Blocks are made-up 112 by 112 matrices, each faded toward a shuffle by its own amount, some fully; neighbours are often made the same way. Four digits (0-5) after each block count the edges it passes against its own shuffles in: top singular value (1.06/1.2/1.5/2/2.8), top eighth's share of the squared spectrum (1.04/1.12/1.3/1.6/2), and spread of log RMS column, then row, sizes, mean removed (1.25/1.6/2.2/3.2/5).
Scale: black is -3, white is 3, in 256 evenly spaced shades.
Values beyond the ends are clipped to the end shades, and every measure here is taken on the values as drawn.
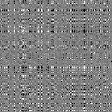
5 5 4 4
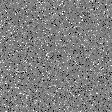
0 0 0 0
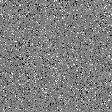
3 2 1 1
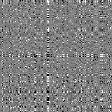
5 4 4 3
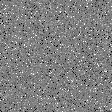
0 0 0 0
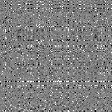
5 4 3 3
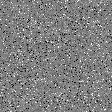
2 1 0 0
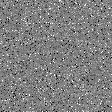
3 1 0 0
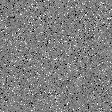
1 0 0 0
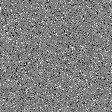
1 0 0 0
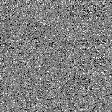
3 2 1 0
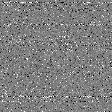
2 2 0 3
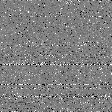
3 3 0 3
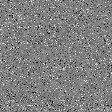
1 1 0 2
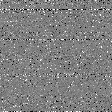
3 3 0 3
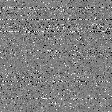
2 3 0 3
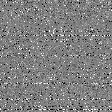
2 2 0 3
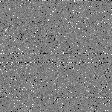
2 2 0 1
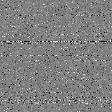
3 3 0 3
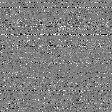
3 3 0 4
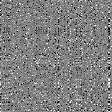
4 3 2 1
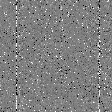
4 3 2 0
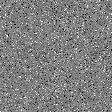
2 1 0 0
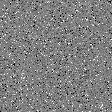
2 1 0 0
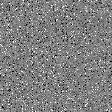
3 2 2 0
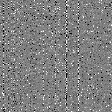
4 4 3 1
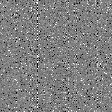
4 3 2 1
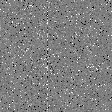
3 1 1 0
